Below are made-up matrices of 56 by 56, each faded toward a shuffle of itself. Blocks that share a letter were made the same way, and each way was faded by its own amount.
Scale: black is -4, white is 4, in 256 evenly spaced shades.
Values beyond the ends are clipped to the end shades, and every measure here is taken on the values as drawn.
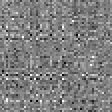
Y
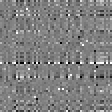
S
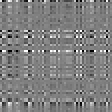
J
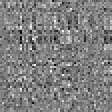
Y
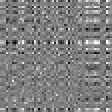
S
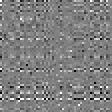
S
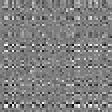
S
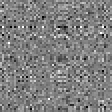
Y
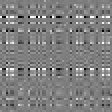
J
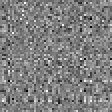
Y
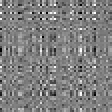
S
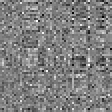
Y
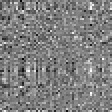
Y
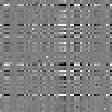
J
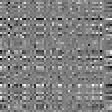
S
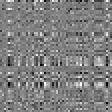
S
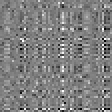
S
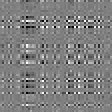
J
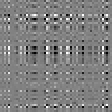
J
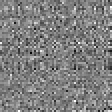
Y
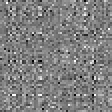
Y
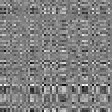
S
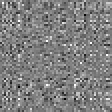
Y
